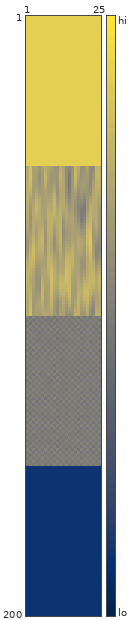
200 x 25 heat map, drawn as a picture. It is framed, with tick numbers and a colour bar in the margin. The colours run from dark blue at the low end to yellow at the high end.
It is made of 4 by 1 panels. Panel 1,1: very high, flat. Panel 2,1: high, streaked downward. Panel 3,1: middling, checkered, faint in contrast. Panel 4,1: very low, flat.
